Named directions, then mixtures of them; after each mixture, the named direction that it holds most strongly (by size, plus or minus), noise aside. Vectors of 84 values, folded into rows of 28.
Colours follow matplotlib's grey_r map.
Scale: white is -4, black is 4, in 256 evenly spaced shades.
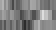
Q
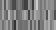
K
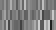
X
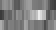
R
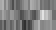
Q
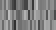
K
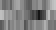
R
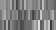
X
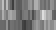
Q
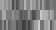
Q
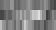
R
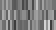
K
